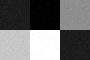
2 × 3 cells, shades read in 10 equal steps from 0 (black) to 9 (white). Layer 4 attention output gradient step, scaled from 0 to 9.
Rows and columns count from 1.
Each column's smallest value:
1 0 1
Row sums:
6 17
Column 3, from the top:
5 1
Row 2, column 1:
7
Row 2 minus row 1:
6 9 -4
